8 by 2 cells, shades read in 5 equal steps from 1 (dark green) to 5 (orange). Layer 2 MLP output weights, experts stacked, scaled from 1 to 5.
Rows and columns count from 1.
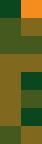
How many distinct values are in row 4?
1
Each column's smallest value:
1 1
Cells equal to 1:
3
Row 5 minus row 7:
0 0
